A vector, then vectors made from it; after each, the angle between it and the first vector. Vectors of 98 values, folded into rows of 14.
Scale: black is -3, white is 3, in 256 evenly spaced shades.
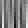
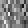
orthogonal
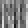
nearly parallel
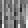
nearly parallel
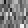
orthogonal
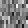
orthogonal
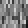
partly opposed
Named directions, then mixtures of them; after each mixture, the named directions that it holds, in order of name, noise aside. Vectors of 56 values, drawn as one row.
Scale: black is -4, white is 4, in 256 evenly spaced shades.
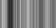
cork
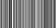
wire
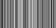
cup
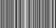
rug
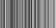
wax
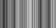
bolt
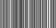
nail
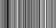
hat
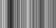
cork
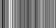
cork, wire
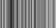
cork, wax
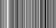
hat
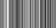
hat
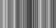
bolt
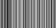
cup, hat, wire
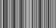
bolt, cup, nail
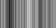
bolt, cork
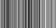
hat, wax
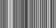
cork, nail, rug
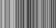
bolt, cork, wax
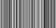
wire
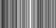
bolt, cup, rug
